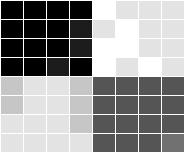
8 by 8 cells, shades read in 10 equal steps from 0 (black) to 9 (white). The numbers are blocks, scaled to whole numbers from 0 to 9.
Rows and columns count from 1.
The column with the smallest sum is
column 1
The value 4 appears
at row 8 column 8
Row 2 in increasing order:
0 0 0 1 8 8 8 9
